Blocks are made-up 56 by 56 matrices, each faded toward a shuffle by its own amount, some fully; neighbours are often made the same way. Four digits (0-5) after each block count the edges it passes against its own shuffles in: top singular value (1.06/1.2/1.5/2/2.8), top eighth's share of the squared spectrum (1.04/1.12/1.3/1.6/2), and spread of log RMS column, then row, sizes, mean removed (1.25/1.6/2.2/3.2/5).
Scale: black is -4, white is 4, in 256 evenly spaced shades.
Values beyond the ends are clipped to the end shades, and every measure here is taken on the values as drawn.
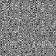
4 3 2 1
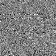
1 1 0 2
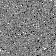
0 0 0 0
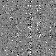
2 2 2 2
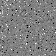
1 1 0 0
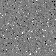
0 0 0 0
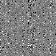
1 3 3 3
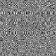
4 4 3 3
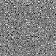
3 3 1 1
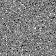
1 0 0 0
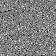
0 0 0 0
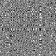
4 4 2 2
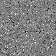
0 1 0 0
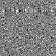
4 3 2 2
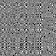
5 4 3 3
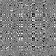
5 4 3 3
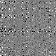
2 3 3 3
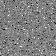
0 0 0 0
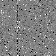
2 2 1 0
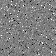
0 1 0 0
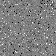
1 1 0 0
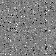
1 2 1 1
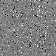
1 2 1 1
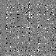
2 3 3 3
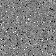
1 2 1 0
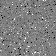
0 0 0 0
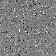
0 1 1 0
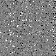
2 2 2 1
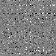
2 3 2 2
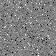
0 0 0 0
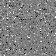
1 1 1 1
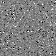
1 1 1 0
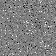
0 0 1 0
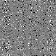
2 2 2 2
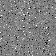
1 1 1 0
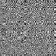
4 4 2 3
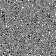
1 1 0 0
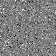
1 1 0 0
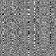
4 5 3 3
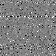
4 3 0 2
